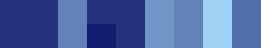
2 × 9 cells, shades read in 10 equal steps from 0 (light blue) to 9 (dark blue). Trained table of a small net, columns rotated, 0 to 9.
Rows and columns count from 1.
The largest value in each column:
8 8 4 9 8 3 4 0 5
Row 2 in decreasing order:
9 8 8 8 5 4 4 3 0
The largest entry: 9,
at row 2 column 4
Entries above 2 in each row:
8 8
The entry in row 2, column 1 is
8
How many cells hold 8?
7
